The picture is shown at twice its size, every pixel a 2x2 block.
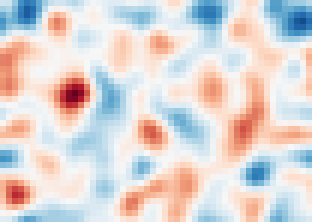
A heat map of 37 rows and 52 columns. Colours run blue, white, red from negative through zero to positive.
Average level on the scale: 50%. Grain: blotchy. Histogram: bell-shaped.
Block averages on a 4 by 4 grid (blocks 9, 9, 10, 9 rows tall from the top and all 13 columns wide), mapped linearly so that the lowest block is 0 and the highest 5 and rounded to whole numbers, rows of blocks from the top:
1100
5233
2123
3231
